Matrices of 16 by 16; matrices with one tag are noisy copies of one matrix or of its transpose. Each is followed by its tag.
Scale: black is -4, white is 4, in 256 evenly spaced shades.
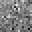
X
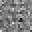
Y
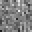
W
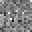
Y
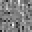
W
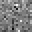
X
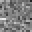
W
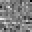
W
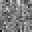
W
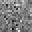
X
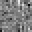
W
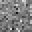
X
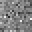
X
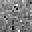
X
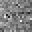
X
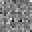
Y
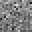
X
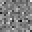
Y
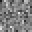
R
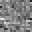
W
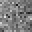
X
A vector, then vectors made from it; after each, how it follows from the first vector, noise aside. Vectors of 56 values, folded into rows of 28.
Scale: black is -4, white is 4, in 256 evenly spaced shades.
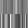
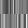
wrapped around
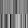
negated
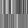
wrapped around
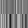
sign-scrambled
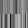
negated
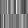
wrapped around
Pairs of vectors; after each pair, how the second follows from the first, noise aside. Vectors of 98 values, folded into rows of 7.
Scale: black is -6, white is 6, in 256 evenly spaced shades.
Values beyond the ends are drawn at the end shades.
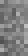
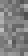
reversed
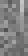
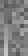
reversed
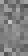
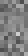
reversed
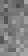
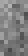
reversed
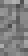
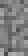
reversed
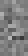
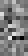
scaled up
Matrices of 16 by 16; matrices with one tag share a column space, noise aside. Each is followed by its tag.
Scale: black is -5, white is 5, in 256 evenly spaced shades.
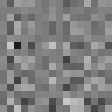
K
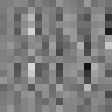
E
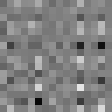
K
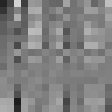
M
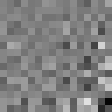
K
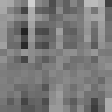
M
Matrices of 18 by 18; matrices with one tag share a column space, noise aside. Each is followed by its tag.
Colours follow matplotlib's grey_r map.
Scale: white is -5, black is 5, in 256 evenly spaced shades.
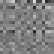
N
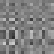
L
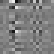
N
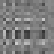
L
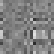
L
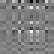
N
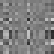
L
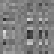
L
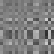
L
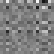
N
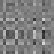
L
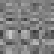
L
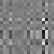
L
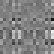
L
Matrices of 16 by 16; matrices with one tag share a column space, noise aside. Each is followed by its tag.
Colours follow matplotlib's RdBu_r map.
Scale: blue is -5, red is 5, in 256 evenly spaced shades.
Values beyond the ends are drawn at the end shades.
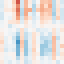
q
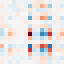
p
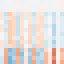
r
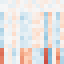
r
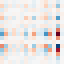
p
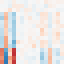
r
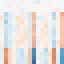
r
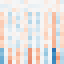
r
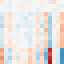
r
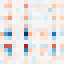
p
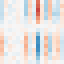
q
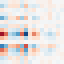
p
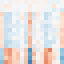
r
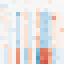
r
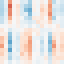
q
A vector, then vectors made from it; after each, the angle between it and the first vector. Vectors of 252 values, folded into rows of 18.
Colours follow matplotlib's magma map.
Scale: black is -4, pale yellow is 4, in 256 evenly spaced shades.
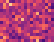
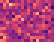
nearly parallel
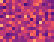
orthogonal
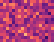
partly aligned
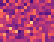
orthogonal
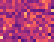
orthogonal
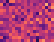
nearly opposite
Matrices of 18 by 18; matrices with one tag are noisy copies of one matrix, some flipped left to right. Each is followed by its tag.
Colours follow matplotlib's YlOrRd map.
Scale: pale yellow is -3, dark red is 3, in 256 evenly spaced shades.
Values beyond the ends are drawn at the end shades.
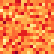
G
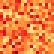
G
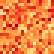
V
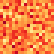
G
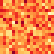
V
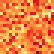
G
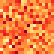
G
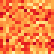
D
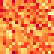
V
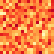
V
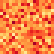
G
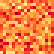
D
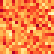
V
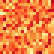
V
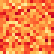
D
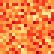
G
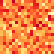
V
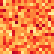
V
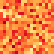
G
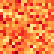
G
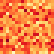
D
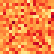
G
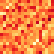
V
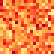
V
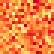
G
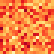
D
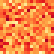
D
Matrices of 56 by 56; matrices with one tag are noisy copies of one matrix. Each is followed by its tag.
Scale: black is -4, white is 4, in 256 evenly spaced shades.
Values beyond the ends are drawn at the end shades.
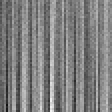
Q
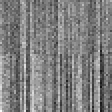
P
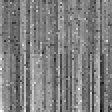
P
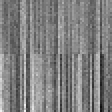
P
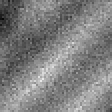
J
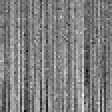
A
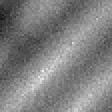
J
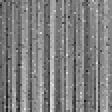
Q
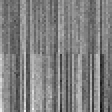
P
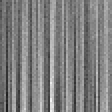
Q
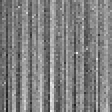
Q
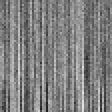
A
